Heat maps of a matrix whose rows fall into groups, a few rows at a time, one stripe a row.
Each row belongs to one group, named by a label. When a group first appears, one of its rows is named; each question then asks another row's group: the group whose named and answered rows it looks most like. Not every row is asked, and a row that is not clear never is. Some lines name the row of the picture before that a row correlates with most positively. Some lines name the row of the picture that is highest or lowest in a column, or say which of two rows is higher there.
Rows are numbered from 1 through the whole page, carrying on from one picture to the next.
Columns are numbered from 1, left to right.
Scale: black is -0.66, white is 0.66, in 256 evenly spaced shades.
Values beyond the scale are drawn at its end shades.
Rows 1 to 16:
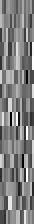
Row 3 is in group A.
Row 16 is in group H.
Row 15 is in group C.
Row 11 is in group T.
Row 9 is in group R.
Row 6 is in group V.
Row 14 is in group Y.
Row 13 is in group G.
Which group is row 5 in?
T
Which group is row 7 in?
T
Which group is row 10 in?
G
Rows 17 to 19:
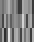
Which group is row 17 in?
Y
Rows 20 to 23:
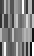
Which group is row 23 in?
T
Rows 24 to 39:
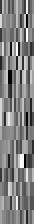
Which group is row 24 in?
A
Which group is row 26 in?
G
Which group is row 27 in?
R
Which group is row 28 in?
H
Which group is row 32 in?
V
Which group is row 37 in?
C
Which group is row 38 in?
R
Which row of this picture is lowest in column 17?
34
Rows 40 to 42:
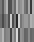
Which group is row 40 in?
T
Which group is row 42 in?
R
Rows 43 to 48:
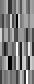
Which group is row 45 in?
V
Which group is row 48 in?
G
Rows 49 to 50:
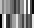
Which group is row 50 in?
T
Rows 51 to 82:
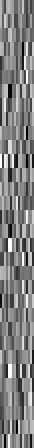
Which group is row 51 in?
V
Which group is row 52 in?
V
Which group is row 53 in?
C
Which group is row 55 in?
H
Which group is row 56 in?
G
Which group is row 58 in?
T
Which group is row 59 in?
T
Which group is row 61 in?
C
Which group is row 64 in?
V
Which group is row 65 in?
R
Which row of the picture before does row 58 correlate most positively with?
50
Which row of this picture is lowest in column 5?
57
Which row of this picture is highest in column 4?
62
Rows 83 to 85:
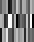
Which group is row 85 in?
A
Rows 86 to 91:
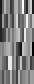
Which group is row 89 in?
Y
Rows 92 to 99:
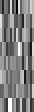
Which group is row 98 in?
T
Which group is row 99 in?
C
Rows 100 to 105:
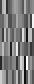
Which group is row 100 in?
T
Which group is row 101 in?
T
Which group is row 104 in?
G
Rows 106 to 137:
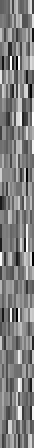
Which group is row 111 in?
V
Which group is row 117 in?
R
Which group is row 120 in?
H
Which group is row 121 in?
C
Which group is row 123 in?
G
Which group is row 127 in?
T
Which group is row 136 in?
C
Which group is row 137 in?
Y
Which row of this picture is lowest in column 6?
109
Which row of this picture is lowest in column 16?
112
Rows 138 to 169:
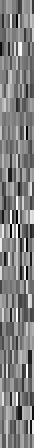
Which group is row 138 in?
Y
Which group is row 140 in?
T
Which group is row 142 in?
R
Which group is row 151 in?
Y
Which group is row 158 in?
G
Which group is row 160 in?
R
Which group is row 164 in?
A
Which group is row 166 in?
R
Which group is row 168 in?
T
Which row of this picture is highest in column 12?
152
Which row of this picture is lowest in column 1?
141
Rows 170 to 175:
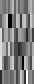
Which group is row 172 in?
V
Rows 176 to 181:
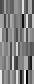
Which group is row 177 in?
A
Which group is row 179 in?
R
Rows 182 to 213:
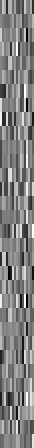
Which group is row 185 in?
R
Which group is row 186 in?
C
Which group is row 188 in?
H
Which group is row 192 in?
G
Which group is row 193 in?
G
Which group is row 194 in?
C
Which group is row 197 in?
G
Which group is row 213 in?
T
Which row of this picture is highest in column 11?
198
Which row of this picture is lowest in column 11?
203
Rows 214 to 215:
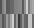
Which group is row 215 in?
Y
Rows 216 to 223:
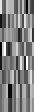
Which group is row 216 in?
V
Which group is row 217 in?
H
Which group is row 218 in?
Y
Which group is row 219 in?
T
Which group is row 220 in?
G
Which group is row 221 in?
Y
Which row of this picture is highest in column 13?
217
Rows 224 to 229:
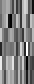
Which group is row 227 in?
G
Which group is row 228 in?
V
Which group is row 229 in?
V
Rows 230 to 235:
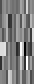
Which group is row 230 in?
G
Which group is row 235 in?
C
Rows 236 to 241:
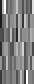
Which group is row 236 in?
T
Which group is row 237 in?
H
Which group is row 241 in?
G
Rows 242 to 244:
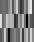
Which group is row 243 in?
V
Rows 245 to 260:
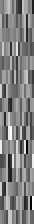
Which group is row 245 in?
Y
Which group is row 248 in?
R
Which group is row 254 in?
C
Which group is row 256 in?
T
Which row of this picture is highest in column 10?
256
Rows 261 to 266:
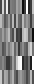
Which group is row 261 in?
A
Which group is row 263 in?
Y
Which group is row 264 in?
Y
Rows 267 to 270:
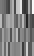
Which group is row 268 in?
V
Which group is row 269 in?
R
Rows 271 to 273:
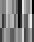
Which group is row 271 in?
Y
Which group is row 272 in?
Y
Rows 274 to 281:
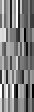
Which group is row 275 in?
R
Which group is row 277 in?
V
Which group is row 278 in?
R
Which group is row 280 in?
V
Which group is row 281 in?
V
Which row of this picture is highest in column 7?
280
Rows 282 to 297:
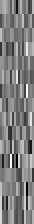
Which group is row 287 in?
R
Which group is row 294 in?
Y
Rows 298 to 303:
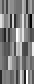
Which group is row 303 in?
G
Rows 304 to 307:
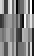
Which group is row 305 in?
H
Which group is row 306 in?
Y
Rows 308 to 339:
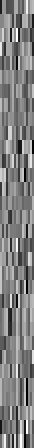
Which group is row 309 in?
Y
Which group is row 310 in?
R
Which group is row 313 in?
V
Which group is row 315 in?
V
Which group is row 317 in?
C
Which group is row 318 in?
Y
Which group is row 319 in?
Y
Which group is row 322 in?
T
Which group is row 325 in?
R
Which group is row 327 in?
V
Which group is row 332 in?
H
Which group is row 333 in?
T
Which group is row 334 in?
R
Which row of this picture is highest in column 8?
339
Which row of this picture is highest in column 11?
339
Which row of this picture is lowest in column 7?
339
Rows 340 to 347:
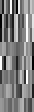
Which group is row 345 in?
G
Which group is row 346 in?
Y
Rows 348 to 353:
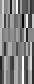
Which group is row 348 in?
R
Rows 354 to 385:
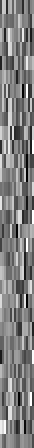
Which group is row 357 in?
C
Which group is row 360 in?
A
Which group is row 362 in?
C
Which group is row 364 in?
T
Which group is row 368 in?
V
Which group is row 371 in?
G
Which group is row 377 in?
Y
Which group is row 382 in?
Y
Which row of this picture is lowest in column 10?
382
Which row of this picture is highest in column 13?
375
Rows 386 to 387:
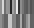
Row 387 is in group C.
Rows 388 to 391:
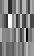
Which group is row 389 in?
C
